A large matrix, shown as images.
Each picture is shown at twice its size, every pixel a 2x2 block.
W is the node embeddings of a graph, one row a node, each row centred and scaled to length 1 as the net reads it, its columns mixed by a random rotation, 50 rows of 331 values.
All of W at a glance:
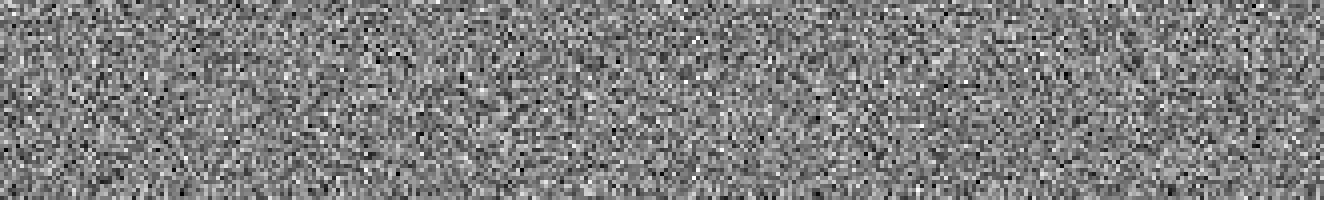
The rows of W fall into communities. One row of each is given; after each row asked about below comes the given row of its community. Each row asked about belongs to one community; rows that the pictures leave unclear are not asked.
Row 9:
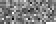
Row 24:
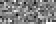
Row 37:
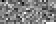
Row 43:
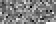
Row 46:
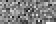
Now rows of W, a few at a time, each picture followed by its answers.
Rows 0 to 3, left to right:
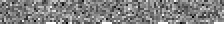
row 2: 46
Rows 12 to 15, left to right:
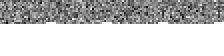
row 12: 43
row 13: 43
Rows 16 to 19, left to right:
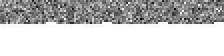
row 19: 9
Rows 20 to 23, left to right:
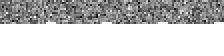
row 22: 46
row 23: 46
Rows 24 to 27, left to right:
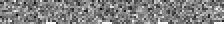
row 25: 37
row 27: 9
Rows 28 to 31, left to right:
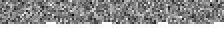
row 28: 37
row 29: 24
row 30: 24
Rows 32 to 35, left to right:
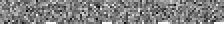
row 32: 46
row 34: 24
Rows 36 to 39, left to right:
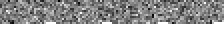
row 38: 9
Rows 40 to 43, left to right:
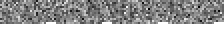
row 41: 43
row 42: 9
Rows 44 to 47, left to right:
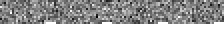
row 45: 9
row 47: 24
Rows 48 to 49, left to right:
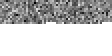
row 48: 24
